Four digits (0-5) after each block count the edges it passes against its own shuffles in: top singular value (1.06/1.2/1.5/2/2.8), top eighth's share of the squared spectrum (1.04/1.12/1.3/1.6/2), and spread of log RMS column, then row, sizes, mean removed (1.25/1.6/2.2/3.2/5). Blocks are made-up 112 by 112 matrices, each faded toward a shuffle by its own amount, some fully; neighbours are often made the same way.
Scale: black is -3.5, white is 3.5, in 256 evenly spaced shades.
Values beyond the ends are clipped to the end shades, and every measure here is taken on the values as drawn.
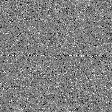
2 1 0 2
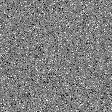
0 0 0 0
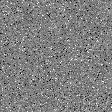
0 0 0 0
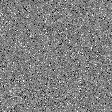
0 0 0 0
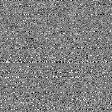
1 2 0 4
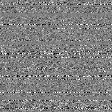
2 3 0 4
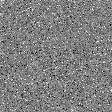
0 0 0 1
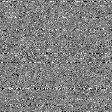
2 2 0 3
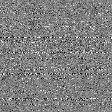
2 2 0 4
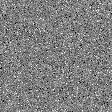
0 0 0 0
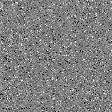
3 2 1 1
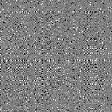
5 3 3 3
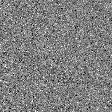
0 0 1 0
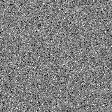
0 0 1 0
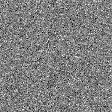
0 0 1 0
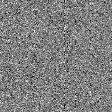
1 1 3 0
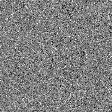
0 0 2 0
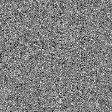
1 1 3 0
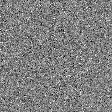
0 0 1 0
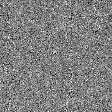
0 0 2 0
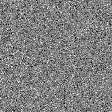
0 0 1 0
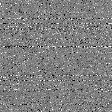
2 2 0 3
